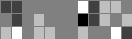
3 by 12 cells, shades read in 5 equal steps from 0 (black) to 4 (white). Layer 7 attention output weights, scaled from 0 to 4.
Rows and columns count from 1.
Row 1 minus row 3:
-2 -3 0 -1 -1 0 0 1 -1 1 -1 1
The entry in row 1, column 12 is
2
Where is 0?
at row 2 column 8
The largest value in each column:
3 4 2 3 3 2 2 4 2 3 4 3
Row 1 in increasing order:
1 1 1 2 2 2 2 2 2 3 3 4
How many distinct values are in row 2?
4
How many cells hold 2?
17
